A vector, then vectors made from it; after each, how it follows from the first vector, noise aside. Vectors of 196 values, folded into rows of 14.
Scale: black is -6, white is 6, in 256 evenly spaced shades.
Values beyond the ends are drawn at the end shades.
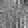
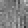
negated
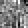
scaled up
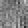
negated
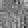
negated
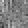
reversed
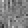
reversed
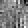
scaled up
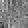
reversed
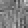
negated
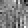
scaled up
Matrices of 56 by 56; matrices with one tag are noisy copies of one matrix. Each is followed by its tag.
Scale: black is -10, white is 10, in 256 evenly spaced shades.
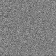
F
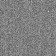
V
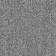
V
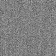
V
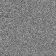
F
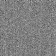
V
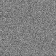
F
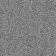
V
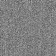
V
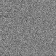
F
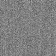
V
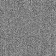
V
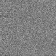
F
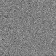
F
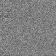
F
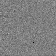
F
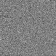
F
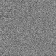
F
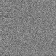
F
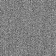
V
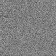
F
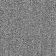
V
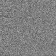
F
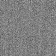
V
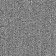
V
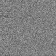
F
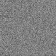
F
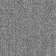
V
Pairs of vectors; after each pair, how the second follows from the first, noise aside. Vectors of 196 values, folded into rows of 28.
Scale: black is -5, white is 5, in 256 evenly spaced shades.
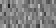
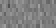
shrunk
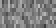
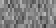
sign-scrambled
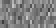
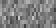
shuffled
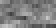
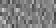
shuffled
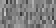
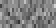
shuffled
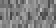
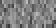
shuffled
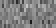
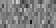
sign-scrambled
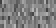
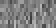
shuffled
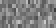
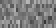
sign-scrambled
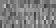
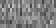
reversed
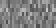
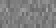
shrunk
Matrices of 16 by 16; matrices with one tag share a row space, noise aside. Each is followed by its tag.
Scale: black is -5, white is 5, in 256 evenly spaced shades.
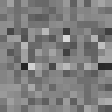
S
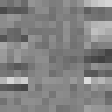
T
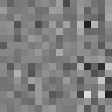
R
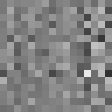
R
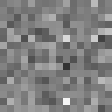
S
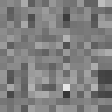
S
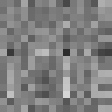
S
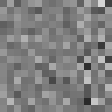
R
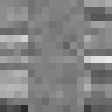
T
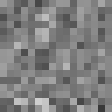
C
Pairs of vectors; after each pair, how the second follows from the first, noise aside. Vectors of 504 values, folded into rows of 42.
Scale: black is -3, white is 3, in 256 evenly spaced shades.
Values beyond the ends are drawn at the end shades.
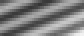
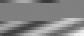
partly zeroed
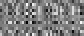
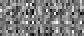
sign-scrambled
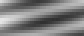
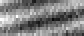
copied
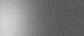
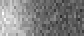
copied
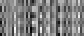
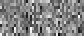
sign-scrambled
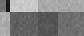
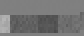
partly zeroed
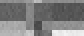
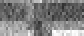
copied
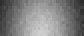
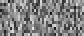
shuffled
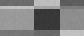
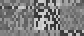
sign-scrambled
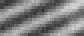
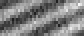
copied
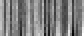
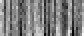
copied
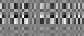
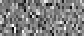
shuffled
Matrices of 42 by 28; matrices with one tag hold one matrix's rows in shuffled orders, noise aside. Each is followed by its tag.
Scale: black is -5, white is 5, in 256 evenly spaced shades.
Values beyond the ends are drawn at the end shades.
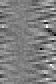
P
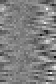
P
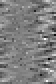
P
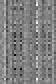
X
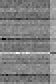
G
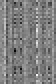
X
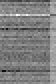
G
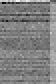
G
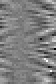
P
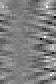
P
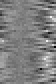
P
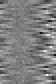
P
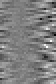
P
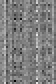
X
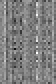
X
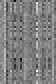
X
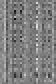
X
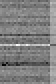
G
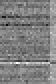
G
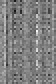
X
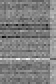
G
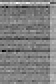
G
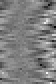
P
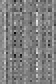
X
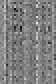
X
